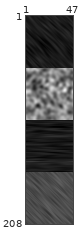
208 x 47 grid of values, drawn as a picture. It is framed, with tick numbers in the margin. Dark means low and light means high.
It is made of 4 by 1 panels. Panel 1,1: very low, slanting down to the right, faint in contrast. Panel 2,1: middling, blotchy, strong in contrast. Panel 3,1: very low, streaked across, faint in contrast. Panel 4,1: low, slanting down to the right, faint in contrast.
